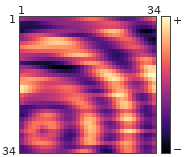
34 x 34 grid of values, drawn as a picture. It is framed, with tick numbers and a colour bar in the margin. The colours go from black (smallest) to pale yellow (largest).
Mirror symmetry: none. Rings: centred on the bottom left. Slope: none. Ninth with the highest average: middle right.
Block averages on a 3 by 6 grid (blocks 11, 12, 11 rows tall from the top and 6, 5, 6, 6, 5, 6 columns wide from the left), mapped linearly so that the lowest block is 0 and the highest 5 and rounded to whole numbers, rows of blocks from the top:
1 3 3 2 2 0 | 3 1 2 3 5 4 | 2 3 2 3 4 1
